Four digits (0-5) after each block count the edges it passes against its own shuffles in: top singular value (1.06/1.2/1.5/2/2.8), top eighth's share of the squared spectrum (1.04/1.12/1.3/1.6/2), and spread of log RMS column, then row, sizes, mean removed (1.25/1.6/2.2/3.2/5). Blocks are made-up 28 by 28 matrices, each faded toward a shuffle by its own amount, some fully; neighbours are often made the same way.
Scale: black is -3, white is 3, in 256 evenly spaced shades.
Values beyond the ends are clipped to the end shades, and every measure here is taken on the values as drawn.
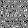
3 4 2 2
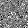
1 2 0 1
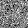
0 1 0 0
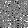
3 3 1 1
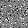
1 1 0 1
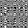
4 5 3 2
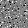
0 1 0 0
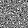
0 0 0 0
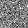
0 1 0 0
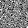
0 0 0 0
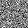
0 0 0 0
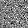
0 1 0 0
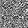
2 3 0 1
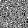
2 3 1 0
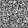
1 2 0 0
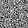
1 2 0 0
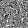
0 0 0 1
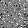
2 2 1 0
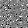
2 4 2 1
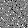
0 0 0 1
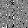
3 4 2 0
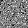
1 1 0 0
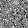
0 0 0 0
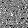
0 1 0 0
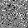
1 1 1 2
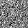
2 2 1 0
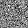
0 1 0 0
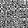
3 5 2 2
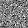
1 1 0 0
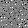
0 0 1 0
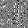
3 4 2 1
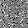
1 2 0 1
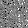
2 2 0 0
